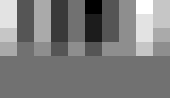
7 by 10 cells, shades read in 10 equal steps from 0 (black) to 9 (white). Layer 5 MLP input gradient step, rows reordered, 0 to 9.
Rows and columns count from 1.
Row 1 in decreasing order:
9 8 7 6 5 4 3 3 2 0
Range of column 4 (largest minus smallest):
2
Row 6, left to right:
4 4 4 4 4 4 4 4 4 4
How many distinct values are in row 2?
8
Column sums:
41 25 35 21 29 17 26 32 44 37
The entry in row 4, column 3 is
5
